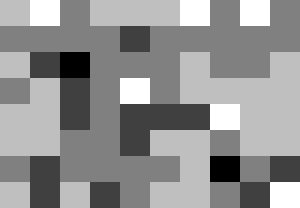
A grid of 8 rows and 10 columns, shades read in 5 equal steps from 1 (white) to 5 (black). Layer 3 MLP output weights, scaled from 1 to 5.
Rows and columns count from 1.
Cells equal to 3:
32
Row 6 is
2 2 3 3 4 2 2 3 2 2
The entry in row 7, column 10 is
4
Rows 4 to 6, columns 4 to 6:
3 1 3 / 3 4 4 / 3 4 2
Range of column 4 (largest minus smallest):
2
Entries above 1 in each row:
7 10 10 9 9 10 10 9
